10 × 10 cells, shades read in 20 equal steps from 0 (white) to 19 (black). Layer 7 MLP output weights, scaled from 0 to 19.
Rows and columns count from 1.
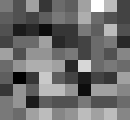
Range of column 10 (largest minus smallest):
9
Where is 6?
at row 2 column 7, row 6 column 3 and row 6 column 4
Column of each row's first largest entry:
4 3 4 5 7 6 2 7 3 2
